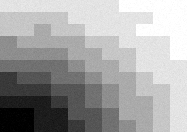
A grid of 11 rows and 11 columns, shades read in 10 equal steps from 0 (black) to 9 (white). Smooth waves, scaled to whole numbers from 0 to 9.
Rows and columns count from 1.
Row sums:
92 86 85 76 71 64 56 49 44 39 37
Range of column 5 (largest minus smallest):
6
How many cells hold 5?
10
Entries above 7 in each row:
11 7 6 4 3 3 2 1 1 1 1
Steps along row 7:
up same up same up up same up up same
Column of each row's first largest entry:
8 10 9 11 11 9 10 11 11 11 11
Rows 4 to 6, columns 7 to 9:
7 8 8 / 7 7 8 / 6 7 8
